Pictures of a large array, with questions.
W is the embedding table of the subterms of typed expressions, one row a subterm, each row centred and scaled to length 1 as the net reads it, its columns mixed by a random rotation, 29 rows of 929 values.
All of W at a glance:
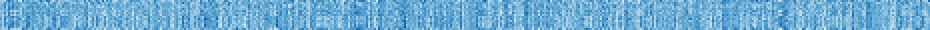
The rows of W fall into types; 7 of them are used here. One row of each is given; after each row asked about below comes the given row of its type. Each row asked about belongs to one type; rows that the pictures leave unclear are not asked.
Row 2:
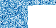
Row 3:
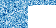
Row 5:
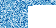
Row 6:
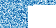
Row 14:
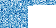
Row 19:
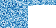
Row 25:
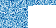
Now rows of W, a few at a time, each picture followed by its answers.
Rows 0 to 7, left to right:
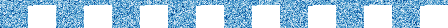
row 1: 25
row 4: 2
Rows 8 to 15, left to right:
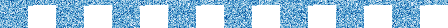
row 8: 25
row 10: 2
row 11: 14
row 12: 2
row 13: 6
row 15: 19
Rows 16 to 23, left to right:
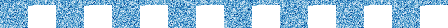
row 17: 25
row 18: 19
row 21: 2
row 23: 25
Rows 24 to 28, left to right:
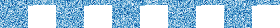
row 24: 19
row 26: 14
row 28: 14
